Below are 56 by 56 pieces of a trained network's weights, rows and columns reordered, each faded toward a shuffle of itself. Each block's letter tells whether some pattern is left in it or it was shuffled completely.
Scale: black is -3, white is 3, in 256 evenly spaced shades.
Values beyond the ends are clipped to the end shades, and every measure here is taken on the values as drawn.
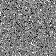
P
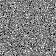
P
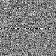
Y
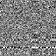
Y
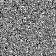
P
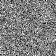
P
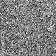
P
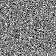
P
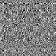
Y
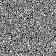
P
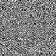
Y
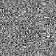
Y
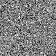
P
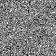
P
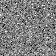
P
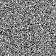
P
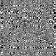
Y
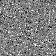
P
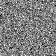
P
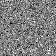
P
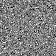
P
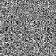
Y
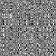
Y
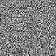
Y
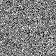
P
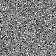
P
